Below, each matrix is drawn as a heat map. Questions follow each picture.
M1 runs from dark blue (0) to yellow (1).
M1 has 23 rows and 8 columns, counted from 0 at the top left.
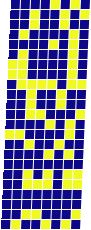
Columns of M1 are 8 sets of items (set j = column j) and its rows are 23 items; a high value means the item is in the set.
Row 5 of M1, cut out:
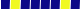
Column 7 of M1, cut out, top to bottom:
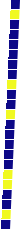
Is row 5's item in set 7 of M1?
no
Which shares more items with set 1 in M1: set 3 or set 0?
set 0
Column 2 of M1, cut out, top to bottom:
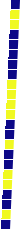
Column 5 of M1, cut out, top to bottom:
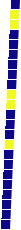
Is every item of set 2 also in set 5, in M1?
no
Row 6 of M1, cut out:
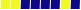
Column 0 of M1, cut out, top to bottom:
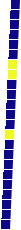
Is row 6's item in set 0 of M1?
yes
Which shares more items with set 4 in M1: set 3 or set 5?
set 3
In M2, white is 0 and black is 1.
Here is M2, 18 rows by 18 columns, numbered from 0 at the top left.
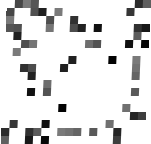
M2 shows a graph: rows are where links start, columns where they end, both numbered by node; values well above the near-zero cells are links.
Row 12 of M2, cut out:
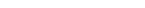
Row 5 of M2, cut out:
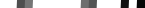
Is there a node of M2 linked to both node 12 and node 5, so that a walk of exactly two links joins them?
no
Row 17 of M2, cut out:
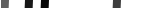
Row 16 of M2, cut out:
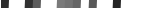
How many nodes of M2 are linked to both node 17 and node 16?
3
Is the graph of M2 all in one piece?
no
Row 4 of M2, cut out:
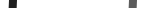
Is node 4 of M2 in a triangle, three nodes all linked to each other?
no
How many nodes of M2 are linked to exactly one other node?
2
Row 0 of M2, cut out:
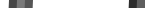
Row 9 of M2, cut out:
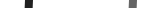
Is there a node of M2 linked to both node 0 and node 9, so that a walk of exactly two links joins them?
yes
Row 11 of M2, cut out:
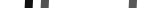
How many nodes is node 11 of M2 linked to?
3
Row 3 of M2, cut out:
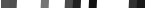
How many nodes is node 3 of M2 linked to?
8
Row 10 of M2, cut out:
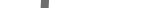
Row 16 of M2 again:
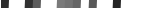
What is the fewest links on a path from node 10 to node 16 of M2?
3
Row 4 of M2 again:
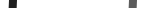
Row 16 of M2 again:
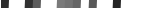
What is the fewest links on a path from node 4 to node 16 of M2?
1
